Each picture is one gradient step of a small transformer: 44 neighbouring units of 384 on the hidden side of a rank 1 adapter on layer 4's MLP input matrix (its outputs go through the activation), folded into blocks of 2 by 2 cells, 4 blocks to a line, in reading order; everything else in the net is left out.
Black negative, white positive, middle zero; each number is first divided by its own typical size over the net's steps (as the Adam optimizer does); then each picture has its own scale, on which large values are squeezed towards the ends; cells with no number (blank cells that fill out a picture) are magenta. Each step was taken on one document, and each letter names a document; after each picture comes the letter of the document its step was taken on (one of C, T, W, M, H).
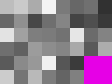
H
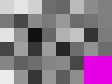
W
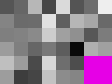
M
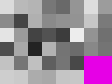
W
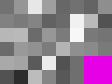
H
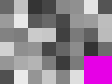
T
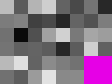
M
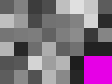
T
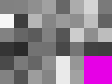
T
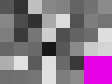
M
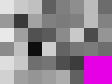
W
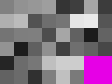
T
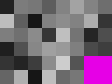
T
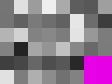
H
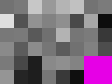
T
